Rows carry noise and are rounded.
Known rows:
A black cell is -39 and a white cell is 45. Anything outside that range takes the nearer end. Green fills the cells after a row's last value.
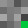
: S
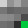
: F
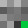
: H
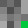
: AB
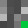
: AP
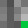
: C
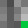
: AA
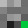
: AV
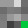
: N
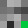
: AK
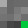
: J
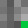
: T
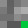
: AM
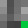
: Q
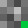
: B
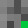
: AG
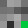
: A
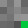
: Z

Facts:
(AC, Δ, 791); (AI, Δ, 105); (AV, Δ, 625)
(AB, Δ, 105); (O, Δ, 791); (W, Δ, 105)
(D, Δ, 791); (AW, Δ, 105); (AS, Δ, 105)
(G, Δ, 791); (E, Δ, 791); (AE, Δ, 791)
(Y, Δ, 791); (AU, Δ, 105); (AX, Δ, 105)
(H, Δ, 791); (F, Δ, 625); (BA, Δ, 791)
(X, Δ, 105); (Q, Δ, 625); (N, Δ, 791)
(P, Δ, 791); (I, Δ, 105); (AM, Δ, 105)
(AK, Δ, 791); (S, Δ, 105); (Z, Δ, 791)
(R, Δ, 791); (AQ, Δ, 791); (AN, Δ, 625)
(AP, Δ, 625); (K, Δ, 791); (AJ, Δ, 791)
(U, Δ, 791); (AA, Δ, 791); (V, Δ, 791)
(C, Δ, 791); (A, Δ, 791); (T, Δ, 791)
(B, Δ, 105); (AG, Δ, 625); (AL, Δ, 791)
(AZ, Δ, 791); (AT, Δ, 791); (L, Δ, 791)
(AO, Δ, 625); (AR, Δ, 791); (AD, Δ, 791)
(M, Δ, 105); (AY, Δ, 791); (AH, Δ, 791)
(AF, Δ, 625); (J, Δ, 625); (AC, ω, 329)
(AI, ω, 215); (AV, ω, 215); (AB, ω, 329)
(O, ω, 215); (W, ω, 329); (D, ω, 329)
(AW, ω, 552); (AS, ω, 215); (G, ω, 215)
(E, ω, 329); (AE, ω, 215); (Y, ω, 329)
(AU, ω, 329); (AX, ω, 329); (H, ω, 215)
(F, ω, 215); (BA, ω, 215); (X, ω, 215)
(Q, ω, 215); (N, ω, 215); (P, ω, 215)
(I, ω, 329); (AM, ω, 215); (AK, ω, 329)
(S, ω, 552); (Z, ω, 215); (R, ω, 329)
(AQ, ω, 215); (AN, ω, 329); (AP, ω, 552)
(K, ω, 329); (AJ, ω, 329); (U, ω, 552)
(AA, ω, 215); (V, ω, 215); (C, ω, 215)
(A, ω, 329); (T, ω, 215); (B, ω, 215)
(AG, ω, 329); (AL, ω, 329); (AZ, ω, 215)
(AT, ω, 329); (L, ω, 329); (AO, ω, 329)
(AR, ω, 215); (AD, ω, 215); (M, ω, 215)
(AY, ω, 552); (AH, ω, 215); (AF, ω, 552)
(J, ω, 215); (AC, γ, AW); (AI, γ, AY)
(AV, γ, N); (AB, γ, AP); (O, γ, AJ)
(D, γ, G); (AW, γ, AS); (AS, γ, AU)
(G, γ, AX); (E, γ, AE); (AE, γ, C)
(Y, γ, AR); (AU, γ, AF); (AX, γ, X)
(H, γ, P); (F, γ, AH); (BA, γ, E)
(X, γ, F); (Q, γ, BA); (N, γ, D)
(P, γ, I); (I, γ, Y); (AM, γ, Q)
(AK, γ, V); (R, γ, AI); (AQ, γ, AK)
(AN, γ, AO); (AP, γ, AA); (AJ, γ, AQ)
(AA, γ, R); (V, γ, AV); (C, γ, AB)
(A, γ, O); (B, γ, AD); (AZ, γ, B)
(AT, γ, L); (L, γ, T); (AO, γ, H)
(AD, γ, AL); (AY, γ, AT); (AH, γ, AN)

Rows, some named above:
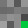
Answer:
W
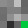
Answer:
O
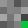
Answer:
S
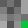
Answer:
AB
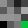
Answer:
AF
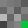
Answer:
U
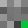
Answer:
AR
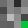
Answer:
AU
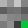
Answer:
AH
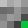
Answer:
X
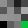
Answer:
AF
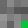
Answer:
K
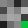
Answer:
AW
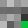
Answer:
AX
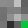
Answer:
O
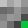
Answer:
X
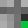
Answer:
I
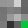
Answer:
V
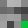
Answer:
D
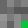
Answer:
K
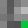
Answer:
AI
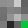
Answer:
AQ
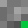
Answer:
M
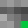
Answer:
Y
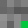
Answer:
K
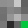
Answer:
AQ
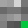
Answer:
G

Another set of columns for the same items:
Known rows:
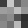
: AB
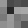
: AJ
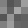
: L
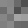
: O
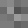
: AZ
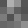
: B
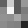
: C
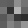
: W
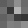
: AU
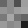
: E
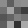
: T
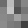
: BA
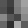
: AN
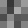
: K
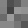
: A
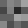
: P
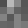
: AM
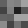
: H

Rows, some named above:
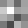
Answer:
AP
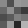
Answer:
AR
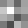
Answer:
AP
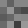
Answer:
Z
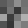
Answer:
F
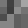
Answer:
Y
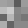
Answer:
AY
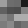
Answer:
N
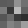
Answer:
W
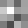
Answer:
AP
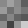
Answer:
AW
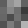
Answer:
M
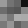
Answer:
V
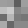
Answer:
AY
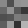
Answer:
AR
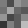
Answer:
J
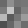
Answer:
Q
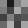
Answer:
AL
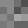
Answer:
O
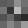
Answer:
W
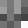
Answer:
S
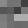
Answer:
G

